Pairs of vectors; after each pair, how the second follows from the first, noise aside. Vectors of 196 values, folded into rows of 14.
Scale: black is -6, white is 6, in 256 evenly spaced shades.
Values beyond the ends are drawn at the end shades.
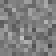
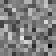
scaled up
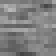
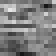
scaled up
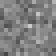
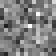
scaled up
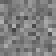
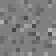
partly zeroed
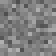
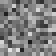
scaled up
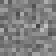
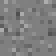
partly zeroed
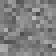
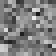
scaled up
